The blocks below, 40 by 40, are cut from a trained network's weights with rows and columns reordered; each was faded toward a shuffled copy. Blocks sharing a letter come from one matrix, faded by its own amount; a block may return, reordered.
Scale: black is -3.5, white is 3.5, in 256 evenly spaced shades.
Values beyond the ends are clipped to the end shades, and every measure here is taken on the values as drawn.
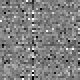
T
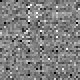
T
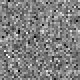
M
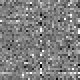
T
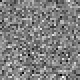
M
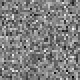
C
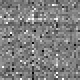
T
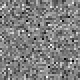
M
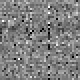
T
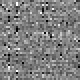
T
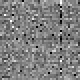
T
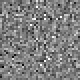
M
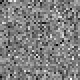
M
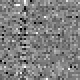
T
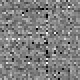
T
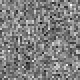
C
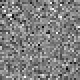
M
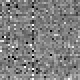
T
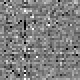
T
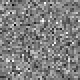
M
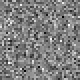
C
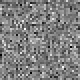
M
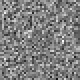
C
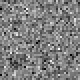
M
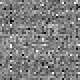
T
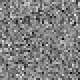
M
